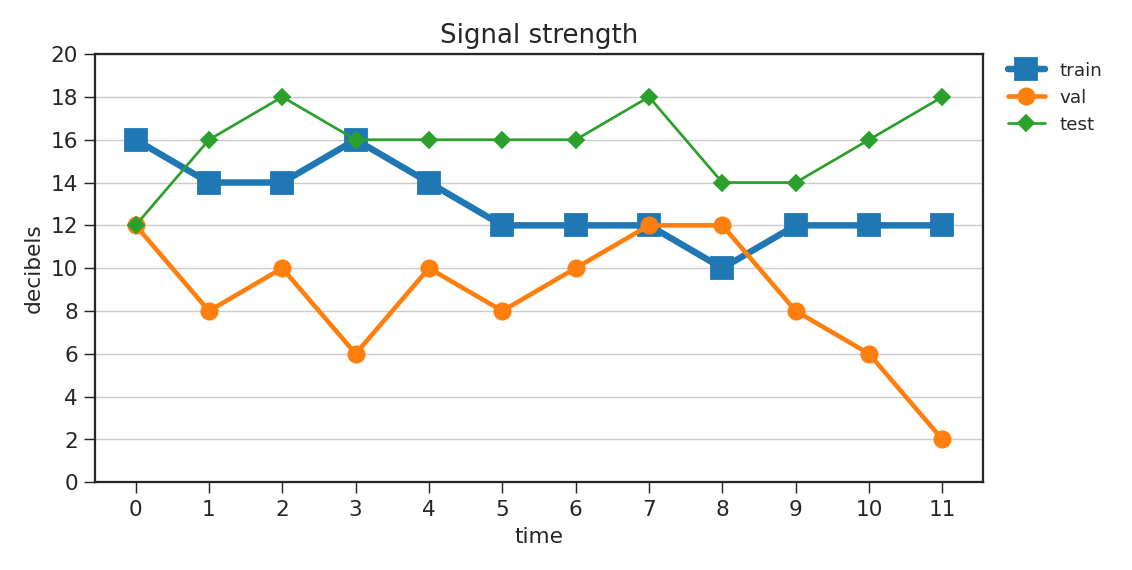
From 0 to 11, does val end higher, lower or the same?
lower
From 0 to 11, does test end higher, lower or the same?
higher
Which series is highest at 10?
test
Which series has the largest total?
test
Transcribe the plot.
Title: Signal strength
x-axis: time, ticks 0 1 2 3 4 5 6 7 8 9 10 11
y-axis: decibels, ticks 0 2 4 6 8 10 12 14 16 18 20
Legend: train, val, test
Values:
train: 16 14 14 16 14 12 12 12 10 12 12 12
val: 12 8 10 6 10 8 10 12 12 8 6 2
test: 12 16 18 16 16 16 16 18 14 14 16 18
